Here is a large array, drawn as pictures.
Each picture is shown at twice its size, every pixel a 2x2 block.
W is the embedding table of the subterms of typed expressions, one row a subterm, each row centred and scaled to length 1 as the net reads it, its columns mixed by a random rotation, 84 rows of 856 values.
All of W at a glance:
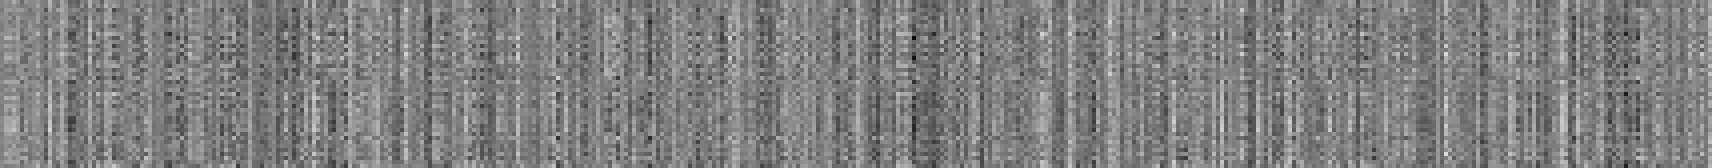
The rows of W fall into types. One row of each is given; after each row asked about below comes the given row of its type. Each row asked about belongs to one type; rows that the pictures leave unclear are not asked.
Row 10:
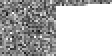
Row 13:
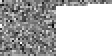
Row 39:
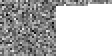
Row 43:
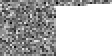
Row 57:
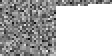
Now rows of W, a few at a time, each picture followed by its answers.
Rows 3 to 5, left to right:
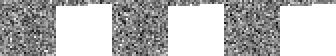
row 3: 10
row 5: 39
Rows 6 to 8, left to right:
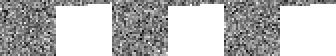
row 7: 57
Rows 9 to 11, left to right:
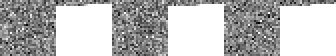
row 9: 43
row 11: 57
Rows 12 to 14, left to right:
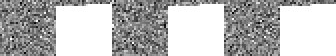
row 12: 10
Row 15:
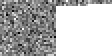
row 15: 39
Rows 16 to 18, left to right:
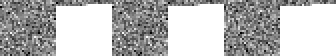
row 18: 13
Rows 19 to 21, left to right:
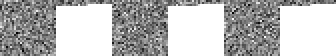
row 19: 13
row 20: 39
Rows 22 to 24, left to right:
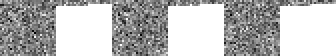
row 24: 39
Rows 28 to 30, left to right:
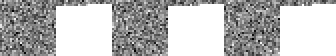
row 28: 13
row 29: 13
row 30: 57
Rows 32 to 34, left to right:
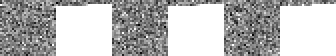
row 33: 43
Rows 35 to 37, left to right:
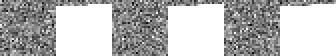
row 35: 13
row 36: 10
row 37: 43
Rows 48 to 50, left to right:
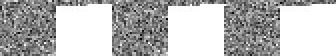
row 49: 57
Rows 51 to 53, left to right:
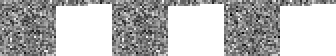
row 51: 10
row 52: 10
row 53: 39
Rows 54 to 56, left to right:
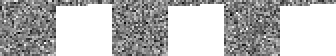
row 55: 57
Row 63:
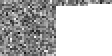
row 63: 10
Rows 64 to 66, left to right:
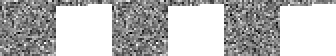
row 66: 39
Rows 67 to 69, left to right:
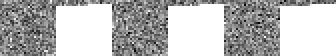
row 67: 10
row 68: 13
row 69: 43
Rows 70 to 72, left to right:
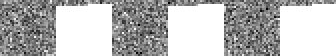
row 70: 10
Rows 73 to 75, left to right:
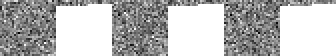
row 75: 39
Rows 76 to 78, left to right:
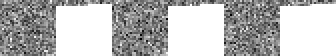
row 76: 10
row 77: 57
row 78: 39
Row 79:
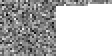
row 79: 39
